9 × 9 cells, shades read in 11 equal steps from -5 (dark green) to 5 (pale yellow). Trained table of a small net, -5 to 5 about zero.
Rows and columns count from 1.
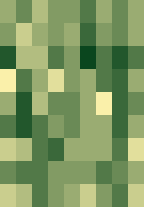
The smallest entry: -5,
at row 3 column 6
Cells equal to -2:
15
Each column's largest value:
5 3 2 4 1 3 5 -1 4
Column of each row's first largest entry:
3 2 2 1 7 6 9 9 1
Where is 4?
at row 4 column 4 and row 7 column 9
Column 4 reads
0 0 -2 4 -1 0 -3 0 0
